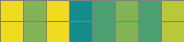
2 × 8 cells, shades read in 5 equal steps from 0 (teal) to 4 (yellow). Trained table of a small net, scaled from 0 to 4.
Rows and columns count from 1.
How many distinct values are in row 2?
5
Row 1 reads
4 2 4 0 1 2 1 3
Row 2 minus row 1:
0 0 0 0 0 0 0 0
